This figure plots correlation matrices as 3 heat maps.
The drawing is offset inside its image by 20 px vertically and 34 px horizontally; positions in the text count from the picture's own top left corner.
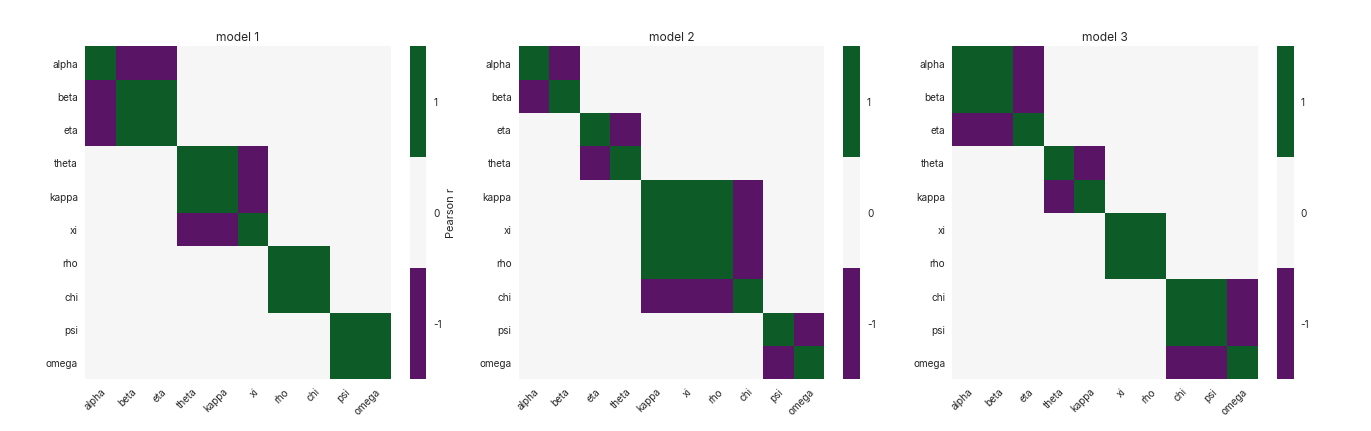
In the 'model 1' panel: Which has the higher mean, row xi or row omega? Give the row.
omega
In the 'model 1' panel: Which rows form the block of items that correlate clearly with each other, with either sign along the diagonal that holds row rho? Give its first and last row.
rho to chi
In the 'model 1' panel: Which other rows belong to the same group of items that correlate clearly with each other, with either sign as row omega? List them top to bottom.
psi
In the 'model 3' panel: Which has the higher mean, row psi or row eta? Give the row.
psi
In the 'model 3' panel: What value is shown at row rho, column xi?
1
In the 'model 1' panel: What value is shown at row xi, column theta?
-1
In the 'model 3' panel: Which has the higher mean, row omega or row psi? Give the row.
psi
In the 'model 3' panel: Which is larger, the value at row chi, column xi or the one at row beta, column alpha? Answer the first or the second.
the second
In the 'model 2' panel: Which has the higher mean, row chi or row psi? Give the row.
psi
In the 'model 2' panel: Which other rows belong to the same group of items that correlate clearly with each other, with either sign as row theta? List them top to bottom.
eta
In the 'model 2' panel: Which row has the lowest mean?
chi
